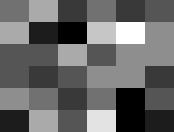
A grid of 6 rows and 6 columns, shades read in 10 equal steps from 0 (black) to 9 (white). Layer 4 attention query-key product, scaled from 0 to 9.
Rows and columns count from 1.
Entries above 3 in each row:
3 4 3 2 3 2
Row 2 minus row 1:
2 -5 -2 3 7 2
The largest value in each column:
6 6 6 8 9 5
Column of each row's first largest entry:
2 5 3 4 1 4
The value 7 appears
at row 2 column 4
